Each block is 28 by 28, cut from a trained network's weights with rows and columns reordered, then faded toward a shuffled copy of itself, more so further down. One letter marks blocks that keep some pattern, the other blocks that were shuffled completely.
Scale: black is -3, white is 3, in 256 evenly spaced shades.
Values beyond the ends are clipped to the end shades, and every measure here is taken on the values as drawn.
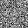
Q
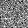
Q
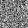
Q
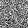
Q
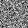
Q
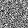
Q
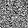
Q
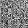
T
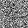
Q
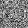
T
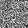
Q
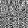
T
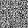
T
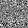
Q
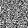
Q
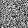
Q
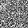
T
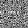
T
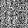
T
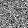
Q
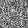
T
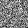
Q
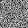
T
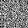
T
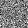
Q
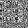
T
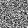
Q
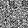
T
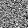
Q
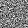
Q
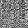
T
